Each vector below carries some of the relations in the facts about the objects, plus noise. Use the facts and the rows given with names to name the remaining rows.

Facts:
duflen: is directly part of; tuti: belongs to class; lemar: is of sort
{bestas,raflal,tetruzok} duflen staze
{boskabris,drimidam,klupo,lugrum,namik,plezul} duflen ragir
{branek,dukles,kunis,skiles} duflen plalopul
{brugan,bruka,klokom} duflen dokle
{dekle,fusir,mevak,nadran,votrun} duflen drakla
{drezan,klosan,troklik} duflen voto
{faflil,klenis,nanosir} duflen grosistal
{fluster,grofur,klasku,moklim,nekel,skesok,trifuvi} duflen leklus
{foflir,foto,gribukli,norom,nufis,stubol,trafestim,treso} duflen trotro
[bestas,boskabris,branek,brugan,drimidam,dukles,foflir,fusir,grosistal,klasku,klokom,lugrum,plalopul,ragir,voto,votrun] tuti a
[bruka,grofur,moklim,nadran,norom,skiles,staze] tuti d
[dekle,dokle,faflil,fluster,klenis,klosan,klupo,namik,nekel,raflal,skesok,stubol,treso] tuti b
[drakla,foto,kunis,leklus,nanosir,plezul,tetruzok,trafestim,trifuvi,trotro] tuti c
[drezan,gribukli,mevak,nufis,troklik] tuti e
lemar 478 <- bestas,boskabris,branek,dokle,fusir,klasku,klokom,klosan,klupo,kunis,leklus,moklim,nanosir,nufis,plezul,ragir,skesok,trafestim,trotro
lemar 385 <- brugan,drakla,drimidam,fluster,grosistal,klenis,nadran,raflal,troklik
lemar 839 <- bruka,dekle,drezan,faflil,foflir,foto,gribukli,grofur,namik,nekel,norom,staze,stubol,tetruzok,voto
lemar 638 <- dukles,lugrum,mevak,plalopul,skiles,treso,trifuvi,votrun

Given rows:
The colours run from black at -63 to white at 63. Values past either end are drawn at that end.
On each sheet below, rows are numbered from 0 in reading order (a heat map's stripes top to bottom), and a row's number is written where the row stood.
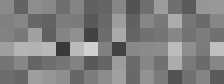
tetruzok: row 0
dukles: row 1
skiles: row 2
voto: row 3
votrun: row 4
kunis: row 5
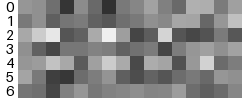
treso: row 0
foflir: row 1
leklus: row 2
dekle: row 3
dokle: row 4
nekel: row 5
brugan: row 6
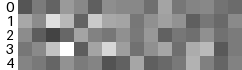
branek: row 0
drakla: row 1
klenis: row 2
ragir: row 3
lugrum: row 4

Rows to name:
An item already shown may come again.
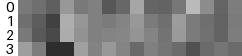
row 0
lugrum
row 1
drimidam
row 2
drimidam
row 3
fluster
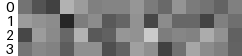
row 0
drimidam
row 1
trifuvi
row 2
nufis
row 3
mevak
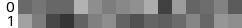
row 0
troklik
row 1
nekel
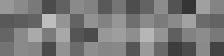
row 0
grofur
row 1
boskabris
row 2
trafestim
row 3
moklim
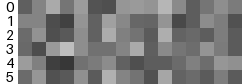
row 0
trafestim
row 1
skesok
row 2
klasku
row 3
plezul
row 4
nekel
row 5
klasku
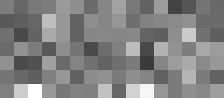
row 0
nadran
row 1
boskabris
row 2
klupo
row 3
gribukli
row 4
namik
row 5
klosan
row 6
trotro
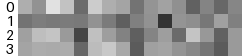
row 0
drakla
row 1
drezan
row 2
plalopul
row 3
grosistal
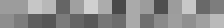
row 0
dokle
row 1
stubol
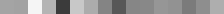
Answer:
staze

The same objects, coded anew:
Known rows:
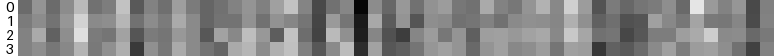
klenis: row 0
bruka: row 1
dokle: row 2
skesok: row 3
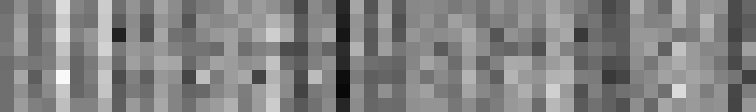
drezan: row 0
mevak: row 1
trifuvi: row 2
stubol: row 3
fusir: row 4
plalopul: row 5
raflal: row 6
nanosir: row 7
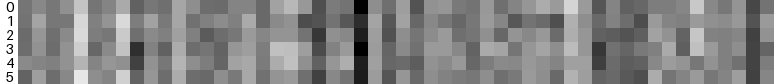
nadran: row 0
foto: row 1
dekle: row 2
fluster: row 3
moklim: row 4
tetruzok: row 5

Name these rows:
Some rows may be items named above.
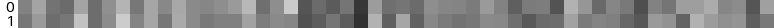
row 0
trafestim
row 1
gribukli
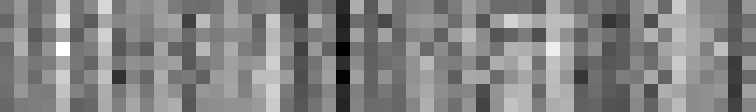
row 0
stubol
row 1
ragir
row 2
treso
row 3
drakla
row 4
klupo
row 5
fluster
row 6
plezul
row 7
boskabris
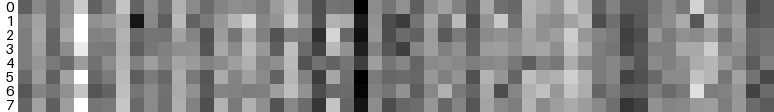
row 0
brugan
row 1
leklus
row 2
staze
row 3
dokle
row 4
nufis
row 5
grosistal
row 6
drimidam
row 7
voto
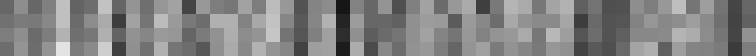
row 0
lugrum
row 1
klasku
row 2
klosan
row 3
nekel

